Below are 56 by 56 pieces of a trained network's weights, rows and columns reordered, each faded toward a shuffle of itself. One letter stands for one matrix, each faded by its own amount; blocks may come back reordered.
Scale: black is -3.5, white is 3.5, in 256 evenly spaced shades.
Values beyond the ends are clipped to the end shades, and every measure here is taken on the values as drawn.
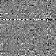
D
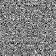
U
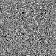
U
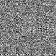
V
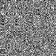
V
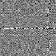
D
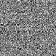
U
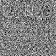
U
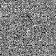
U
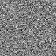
V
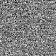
U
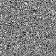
U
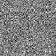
V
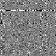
D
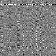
D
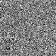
U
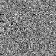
V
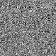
V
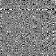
D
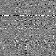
D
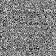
U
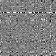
D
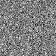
U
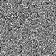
U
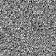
V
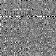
D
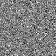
U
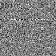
V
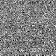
U
